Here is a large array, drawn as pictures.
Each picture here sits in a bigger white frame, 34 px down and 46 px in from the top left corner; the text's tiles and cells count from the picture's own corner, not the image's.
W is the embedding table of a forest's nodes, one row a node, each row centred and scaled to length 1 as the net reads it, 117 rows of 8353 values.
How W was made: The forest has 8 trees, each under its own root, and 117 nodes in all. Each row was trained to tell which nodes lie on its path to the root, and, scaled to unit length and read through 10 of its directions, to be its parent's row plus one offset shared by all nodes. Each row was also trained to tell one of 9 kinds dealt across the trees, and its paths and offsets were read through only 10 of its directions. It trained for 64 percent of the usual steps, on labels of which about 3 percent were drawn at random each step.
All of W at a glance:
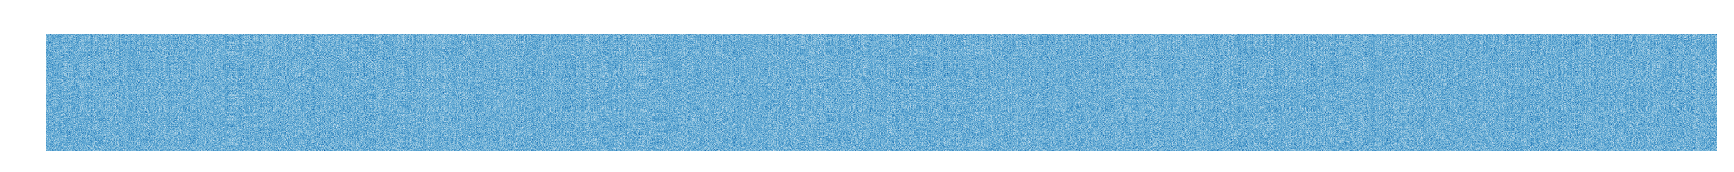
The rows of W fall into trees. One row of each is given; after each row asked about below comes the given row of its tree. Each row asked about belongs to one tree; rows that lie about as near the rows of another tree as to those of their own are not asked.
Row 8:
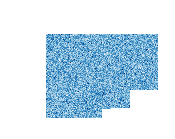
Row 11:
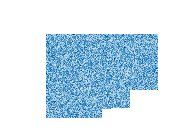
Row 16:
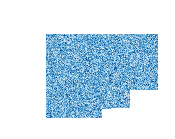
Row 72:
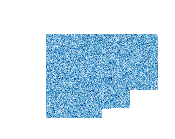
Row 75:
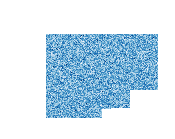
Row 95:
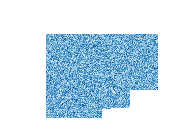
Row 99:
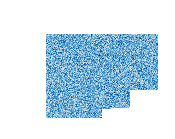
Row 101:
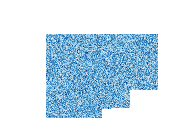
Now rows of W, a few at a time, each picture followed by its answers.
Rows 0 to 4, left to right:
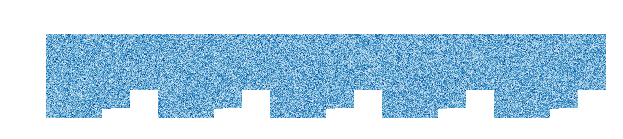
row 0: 8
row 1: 16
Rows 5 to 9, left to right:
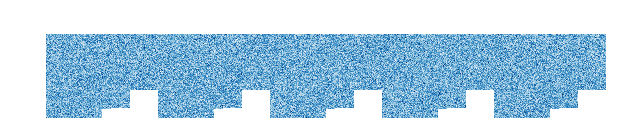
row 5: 72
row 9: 8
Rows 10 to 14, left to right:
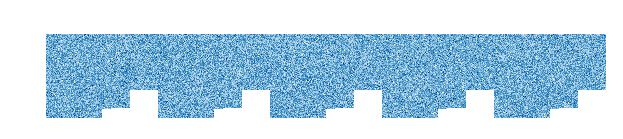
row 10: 16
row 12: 101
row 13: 8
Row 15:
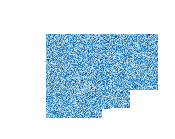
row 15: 8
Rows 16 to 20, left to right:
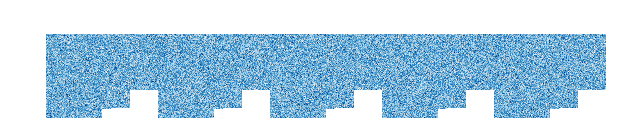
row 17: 11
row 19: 8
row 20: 8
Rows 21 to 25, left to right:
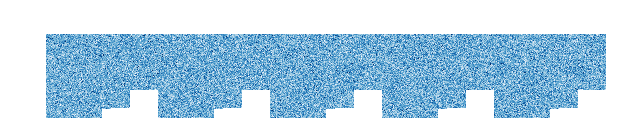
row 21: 99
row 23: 16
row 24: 99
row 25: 16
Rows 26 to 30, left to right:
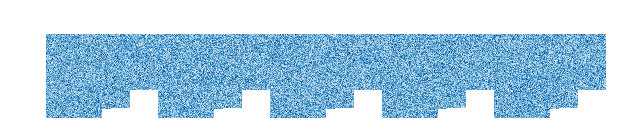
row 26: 99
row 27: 72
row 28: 11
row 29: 95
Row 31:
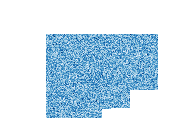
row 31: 72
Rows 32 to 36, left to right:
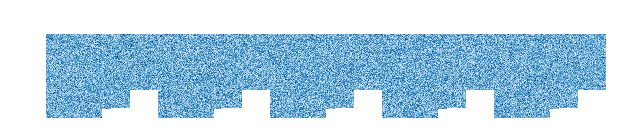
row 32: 99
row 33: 72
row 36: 16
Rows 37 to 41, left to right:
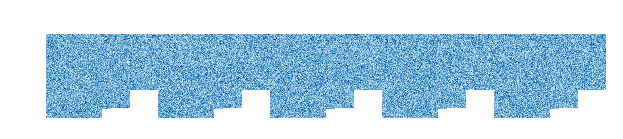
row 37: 8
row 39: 72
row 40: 72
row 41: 72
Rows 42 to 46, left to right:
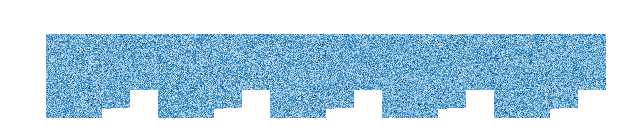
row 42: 99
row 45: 11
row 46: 16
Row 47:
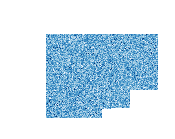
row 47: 16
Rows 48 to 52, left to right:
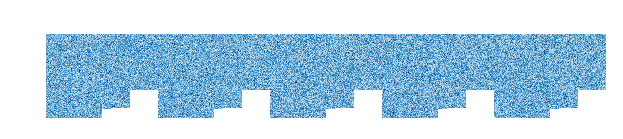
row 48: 99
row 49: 72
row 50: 16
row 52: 75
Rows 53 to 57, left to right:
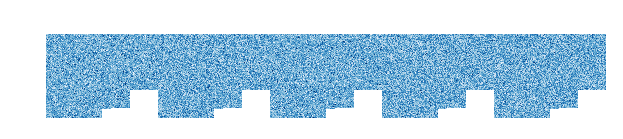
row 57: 99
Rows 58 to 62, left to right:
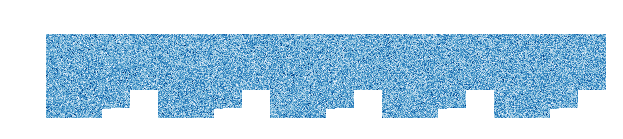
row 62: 72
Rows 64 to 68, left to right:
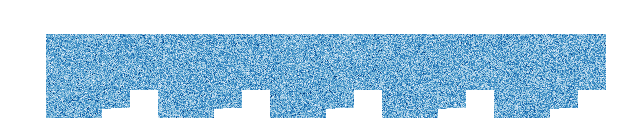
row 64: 99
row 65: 72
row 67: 95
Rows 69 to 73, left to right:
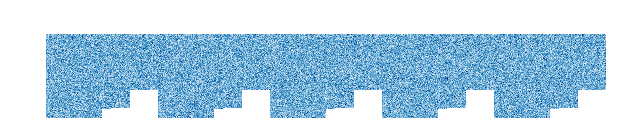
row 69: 99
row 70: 8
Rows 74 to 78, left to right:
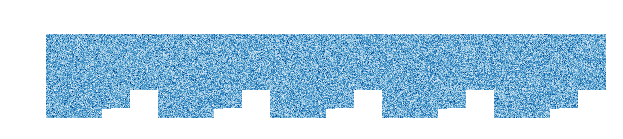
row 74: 75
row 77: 72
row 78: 11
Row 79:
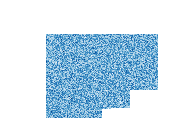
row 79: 95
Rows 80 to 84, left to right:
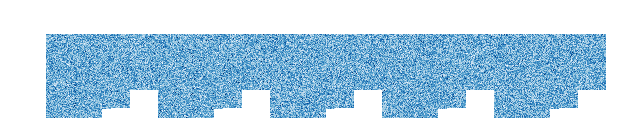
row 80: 16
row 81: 16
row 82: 8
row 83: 75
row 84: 11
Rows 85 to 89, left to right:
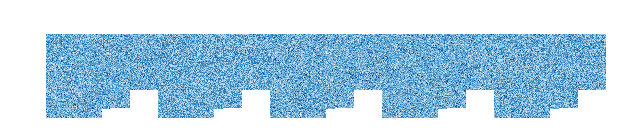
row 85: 8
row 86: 11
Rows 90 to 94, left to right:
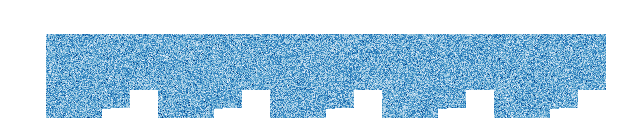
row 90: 95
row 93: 8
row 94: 16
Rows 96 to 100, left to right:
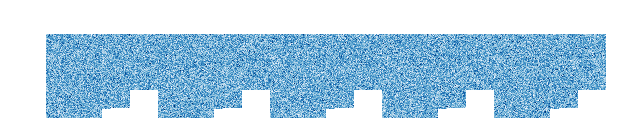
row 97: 11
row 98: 99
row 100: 99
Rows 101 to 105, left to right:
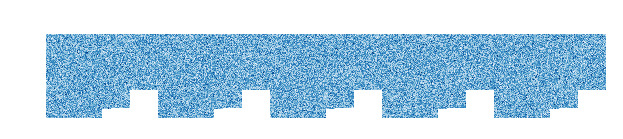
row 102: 72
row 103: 99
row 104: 8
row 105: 11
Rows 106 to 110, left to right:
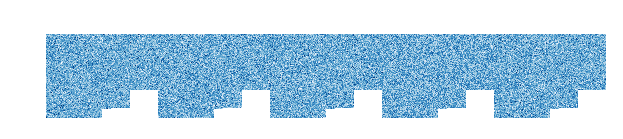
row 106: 11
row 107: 16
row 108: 11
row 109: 8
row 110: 8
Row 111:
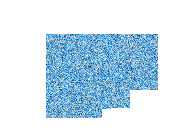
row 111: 16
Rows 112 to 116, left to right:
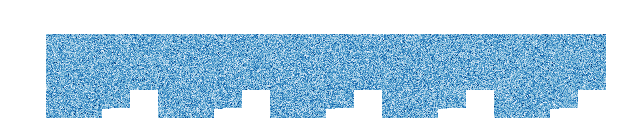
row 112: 72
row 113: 99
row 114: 99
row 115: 72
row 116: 16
